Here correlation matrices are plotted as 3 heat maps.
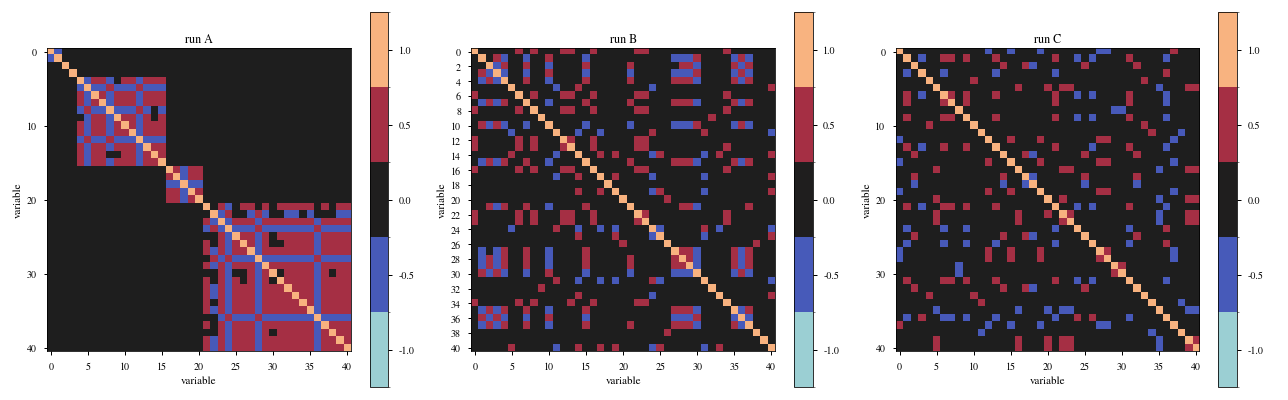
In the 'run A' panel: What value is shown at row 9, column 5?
-0.5
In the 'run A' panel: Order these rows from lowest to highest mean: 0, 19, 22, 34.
22, 0, 19, 34
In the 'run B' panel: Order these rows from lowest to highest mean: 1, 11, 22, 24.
24, 1, 11, 22
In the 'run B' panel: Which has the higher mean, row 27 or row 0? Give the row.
0
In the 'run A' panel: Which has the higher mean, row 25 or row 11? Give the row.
25
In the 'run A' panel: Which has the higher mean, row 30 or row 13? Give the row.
30
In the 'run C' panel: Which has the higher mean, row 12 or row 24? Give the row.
12
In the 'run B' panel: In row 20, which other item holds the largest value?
26
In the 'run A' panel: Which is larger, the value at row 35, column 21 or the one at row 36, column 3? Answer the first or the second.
the first
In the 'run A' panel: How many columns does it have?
41
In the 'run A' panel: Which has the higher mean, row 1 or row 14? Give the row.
14
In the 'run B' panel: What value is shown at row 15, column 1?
-0.5
